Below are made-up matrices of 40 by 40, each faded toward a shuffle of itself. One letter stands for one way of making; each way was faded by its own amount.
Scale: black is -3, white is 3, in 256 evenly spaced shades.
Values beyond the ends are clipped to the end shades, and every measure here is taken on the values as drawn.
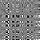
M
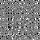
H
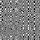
M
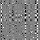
M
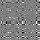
M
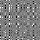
M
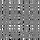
M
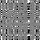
M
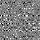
H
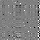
M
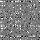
H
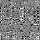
H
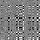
M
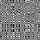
M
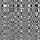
M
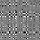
M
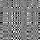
M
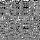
H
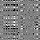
M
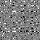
H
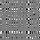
M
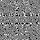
H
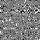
H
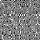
H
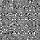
H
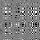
M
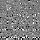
H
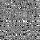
H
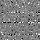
H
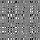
M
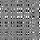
M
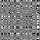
M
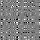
M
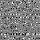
H
